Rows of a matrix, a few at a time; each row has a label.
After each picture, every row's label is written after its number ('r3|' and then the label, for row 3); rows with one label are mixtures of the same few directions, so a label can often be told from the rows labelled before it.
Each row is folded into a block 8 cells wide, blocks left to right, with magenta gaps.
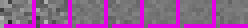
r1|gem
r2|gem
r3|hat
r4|gem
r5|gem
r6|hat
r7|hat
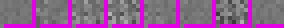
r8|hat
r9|gem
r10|hat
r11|hat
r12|hat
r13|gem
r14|hat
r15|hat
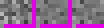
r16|hat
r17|gem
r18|gem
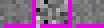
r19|hat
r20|gem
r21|hat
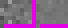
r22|gem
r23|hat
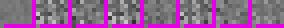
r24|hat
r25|hat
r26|gem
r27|hat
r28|hat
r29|hat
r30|gem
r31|hat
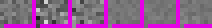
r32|hat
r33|gem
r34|gem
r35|gem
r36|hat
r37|hat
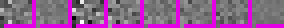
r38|gem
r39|hat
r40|gem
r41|gem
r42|hat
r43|gem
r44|hat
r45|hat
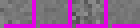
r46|gem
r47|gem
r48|hat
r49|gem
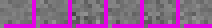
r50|gem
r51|gem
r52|hat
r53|gem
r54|hat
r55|hat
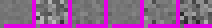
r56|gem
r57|hat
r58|hat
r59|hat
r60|gem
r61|hat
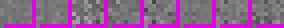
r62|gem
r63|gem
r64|hat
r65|gem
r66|gem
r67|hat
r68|gem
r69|hat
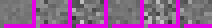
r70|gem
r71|gem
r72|gem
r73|gem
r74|hat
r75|gem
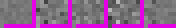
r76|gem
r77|gem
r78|hat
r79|gem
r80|gem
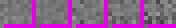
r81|hat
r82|gem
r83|gem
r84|hat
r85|hat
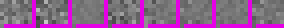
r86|hat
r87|gem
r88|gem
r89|hat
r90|gem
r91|gem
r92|hat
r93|gem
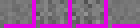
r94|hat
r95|hat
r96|hat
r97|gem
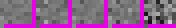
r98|gem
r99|gem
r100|gem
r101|gem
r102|hat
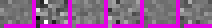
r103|gem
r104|gem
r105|hat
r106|gem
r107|gem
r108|gem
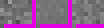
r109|gem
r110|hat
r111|hat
